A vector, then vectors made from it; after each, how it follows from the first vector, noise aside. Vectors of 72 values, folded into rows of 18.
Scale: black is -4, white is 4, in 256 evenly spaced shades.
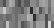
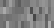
shrunk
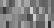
negated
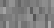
shrunk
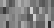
negated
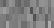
shrunk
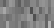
shrunk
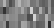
negated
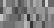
wrapped around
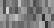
wrapped around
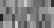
wrapped around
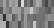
wrapped around
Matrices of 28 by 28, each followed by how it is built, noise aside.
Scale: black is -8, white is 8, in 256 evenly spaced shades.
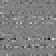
uneven rows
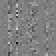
uneven columns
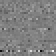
uneven rows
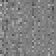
uneven columns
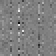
uneven columns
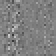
uneven columns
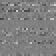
uneven rows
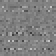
uneven rows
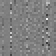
uneven columns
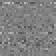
uneven rows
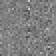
uneven columns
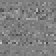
uneven rows
